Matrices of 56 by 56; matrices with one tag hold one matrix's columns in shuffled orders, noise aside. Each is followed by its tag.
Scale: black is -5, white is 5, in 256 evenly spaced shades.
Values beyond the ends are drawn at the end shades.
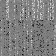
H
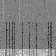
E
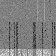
E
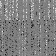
H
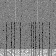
E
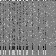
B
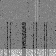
E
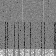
E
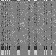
B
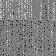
H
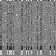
B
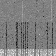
E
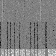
E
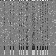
B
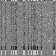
B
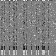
B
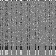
B
